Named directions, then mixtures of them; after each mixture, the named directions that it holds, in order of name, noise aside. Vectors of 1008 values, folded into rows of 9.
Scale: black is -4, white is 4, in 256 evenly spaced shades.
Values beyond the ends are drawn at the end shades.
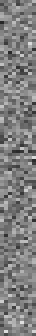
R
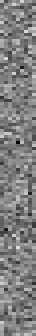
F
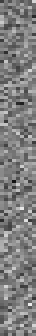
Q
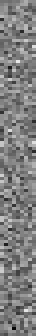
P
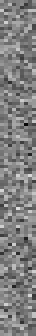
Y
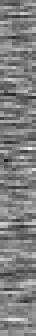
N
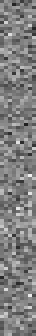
F, Y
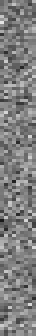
F, Q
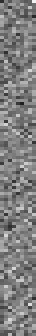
Q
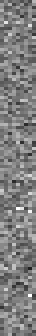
F, Q, Y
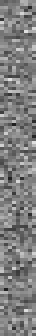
F, N, P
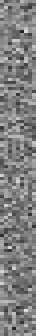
F, P, Y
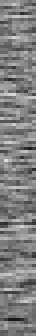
N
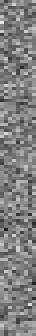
F, Q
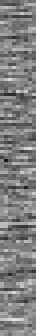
N
